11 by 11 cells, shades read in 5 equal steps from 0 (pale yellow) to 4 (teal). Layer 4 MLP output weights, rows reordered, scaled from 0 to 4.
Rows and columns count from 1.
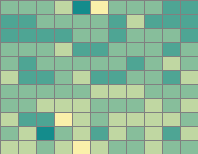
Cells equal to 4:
2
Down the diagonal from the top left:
2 3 3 1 2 3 1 2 1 3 2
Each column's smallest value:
1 1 1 0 0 0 1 1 1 1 1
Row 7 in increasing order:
1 1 1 2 2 2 2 2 2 2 2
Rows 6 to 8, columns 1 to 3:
1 3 3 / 2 2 2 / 2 2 1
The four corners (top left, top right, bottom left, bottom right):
2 3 1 2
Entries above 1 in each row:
9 10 11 10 10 8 8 6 4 6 5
